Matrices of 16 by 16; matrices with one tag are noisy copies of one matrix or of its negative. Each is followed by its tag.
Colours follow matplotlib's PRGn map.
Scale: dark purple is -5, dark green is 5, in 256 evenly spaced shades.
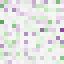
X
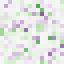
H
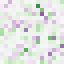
H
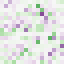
H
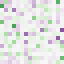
X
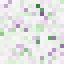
H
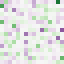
X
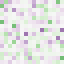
X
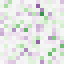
H
